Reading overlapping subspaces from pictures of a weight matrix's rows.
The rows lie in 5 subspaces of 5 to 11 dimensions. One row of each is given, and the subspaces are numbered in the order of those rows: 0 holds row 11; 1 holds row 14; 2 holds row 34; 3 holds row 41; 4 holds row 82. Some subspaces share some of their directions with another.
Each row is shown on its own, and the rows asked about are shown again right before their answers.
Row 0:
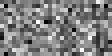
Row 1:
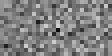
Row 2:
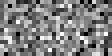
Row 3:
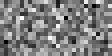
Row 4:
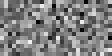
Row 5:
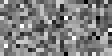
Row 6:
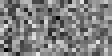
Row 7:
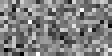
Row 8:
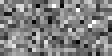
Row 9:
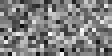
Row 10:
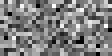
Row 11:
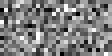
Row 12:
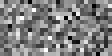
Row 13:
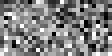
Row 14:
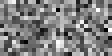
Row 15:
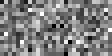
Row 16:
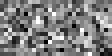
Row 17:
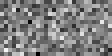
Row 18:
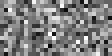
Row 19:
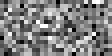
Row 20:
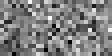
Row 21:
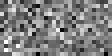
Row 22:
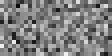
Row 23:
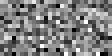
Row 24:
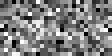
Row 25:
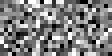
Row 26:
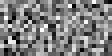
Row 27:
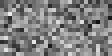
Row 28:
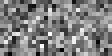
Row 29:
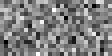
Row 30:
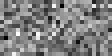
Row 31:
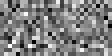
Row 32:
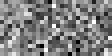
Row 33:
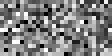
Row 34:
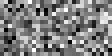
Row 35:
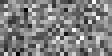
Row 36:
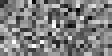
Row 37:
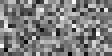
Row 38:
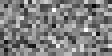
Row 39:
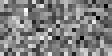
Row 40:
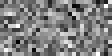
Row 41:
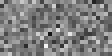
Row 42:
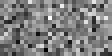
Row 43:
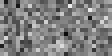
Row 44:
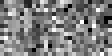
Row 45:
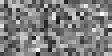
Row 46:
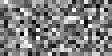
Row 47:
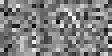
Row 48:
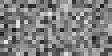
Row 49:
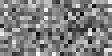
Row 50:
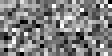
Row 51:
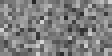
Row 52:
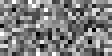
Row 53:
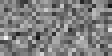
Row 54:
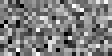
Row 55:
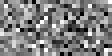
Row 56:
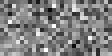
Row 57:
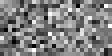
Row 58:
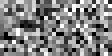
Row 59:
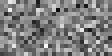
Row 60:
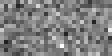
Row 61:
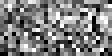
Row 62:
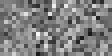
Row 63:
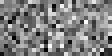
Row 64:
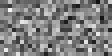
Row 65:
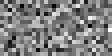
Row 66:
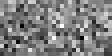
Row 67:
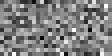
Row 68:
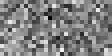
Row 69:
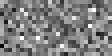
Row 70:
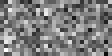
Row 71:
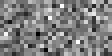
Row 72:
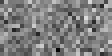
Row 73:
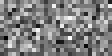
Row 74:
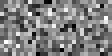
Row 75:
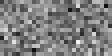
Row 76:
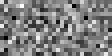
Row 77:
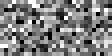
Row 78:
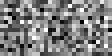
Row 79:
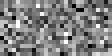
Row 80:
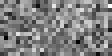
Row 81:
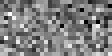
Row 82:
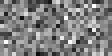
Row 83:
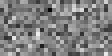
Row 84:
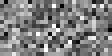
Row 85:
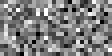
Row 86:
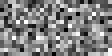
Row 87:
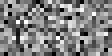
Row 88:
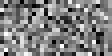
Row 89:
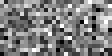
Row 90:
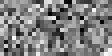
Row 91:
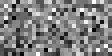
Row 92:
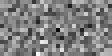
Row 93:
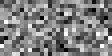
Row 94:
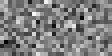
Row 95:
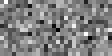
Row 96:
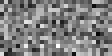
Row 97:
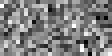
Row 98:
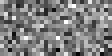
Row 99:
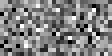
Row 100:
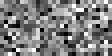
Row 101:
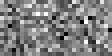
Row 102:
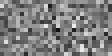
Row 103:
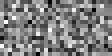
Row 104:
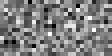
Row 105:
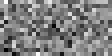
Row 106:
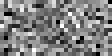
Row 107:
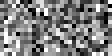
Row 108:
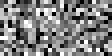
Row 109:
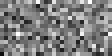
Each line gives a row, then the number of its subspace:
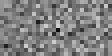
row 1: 3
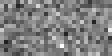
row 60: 1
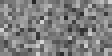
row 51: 4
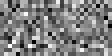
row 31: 0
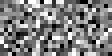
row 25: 3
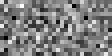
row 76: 0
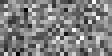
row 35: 3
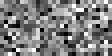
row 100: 0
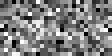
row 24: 1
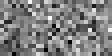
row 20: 2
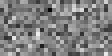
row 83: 0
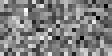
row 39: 3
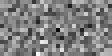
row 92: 3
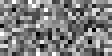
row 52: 4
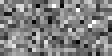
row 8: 1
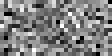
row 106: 0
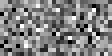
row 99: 1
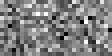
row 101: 1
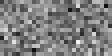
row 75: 4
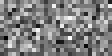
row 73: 1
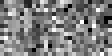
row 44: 1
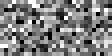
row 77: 4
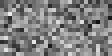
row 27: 2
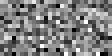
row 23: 3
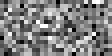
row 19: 4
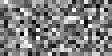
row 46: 1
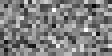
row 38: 4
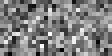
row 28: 3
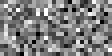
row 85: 2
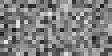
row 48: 3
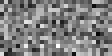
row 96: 3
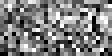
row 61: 1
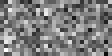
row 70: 2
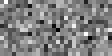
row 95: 3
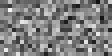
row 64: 1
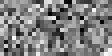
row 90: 0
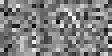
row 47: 0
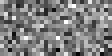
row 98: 0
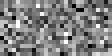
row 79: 0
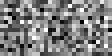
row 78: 1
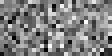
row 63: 0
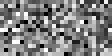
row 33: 1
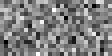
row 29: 4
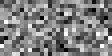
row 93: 1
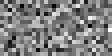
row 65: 1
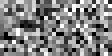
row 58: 1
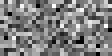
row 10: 0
